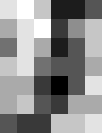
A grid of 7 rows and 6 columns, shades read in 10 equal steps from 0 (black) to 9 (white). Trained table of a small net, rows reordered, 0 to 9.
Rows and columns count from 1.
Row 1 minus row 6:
2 2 4 -1 -5 -3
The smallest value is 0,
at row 5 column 4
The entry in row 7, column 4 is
7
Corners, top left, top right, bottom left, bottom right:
8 3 3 8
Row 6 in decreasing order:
7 6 6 6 3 2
